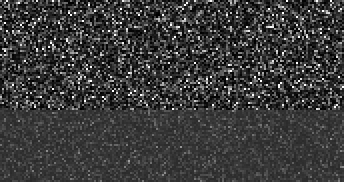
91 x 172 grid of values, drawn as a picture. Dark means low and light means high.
The texture is fine-grained noise. The bottom part is calmer, past a seam about 60% of the way down. No single row or column stands out from its neighbours. The values are skewed, with a long tail toward high values. There are no regular stripes. The halves do not mirror each other.
